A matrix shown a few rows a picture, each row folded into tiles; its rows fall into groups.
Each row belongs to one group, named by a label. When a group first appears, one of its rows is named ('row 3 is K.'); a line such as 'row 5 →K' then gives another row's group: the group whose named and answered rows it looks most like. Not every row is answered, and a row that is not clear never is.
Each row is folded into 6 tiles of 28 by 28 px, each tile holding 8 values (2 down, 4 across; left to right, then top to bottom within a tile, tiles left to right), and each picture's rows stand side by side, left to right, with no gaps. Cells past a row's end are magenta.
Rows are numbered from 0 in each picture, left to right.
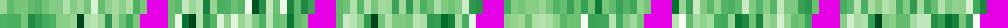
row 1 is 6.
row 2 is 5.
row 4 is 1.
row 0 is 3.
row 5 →5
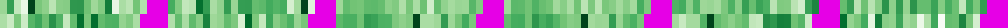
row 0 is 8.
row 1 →8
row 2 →3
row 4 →5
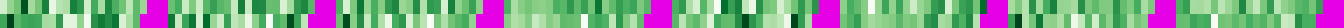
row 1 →6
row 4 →1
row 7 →1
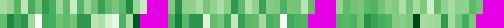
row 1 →1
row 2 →3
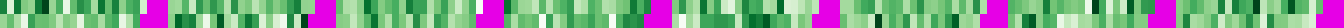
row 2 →8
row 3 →1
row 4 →8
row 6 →6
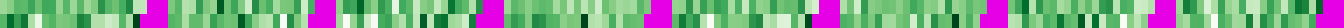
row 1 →1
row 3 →3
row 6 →1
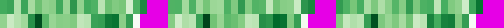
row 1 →5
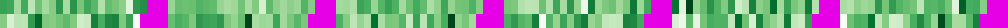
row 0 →5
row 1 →3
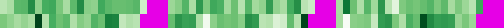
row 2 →8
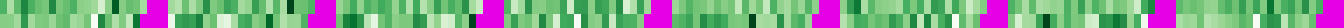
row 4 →3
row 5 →1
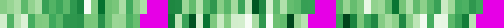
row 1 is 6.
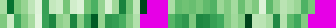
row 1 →3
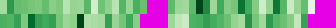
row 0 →3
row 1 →8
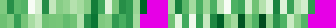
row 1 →8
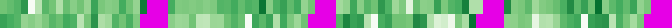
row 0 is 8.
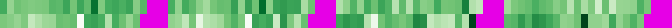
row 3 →3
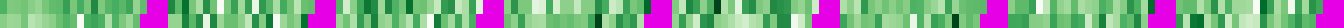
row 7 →6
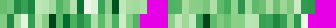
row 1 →5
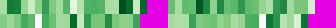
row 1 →8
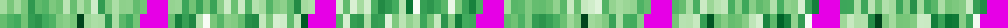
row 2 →6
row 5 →5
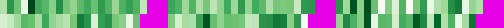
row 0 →8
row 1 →5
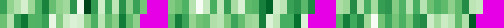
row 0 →6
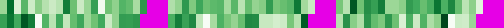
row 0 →1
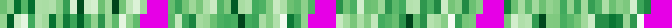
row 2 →1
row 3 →5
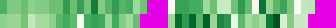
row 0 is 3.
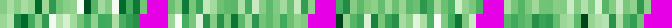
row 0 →6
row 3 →3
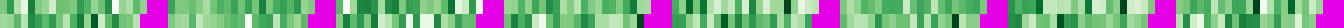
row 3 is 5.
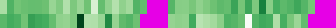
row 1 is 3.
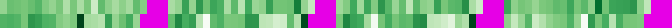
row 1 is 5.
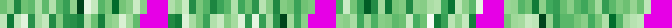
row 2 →8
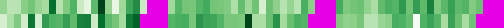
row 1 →3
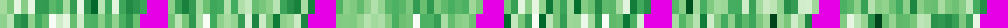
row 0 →6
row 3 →6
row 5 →5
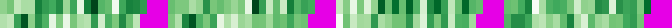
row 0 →6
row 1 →6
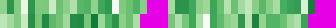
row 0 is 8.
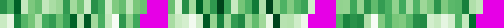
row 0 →1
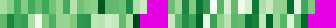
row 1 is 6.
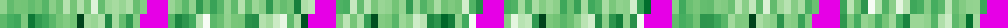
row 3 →5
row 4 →3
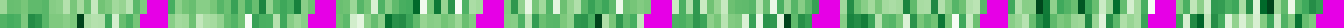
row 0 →3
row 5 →1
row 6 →8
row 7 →6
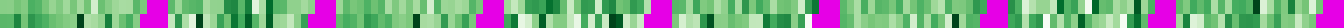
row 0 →3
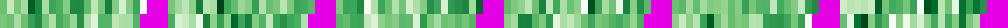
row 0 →8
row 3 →6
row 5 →6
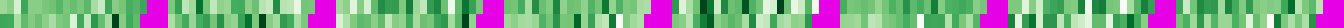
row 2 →6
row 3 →1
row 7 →8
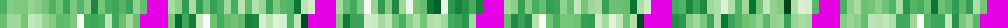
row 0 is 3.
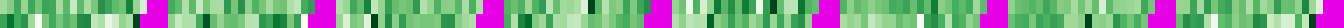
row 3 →6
